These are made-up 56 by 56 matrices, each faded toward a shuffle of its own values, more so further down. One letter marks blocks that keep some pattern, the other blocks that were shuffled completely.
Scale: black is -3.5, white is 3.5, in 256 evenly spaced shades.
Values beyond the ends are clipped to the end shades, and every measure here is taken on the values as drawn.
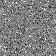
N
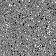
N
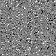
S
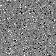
N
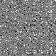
S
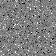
N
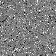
N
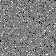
N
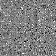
S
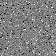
N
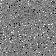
N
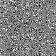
S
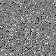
S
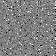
S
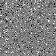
S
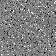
N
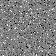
N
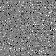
S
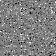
S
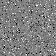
N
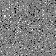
S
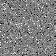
S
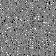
S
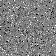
N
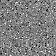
S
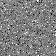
N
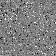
N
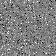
N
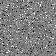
N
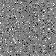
S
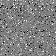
S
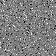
N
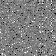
S
